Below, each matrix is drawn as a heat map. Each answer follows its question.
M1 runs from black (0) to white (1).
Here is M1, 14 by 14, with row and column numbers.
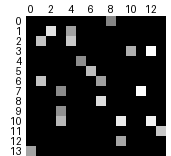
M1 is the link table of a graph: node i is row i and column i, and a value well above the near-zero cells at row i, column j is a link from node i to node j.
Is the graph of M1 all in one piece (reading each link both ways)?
yes
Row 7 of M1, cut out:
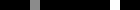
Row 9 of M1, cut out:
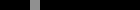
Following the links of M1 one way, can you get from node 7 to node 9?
yes
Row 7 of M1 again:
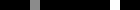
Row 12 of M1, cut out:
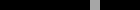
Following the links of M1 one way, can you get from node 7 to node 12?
yes
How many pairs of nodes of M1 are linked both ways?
2
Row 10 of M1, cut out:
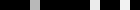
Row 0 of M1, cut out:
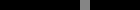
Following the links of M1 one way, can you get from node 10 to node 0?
no
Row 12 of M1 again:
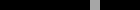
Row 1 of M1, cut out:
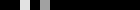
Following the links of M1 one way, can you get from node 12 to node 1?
no
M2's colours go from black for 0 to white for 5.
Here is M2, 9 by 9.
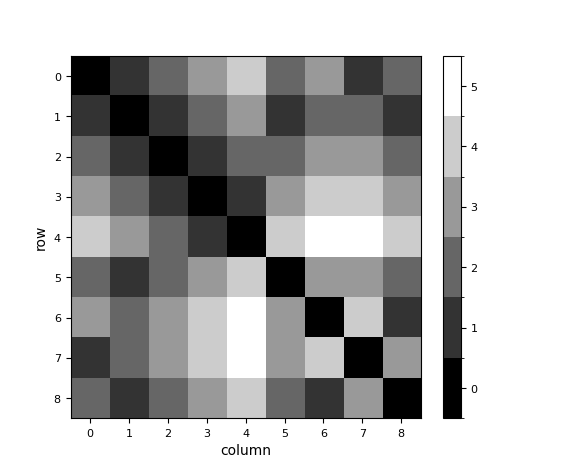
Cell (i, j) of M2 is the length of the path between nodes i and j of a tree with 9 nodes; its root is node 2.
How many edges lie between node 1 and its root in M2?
1
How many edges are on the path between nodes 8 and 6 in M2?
1
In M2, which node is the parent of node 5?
1
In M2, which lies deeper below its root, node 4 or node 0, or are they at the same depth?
the same depth
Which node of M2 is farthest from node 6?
4
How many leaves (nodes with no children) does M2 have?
4
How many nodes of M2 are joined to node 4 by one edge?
1
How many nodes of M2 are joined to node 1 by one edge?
4
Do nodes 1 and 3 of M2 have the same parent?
yes
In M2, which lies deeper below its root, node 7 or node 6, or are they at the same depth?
the same depth
